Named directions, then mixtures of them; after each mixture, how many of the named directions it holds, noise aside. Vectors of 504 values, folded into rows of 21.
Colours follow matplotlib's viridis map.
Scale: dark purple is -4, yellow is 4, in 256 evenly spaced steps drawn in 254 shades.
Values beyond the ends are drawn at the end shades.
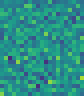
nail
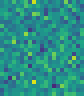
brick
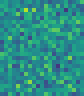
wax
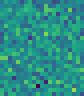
two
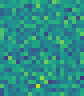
one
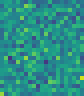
one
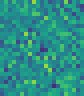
two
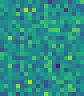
one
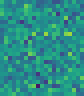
three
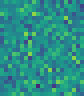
three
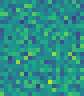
two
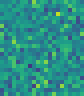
three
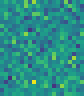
one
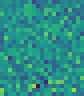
two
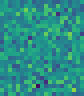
two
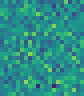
three
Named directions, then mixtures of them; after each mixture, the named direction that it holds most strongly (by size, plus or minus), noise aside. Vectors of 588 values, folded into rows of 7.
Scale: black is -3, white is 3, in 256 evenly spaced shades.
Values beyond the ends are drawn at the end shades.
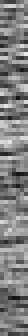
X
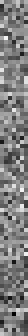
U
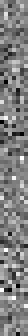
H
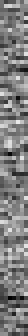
X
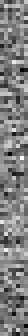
X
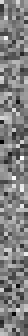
U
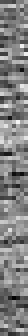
X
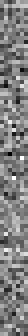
H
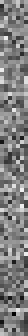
U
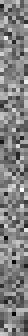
U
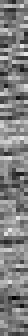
X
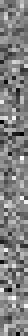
H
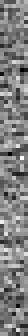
X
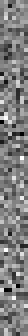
H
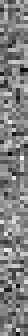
H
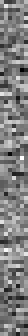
X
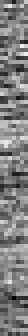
X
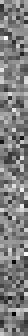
U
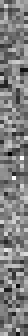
H
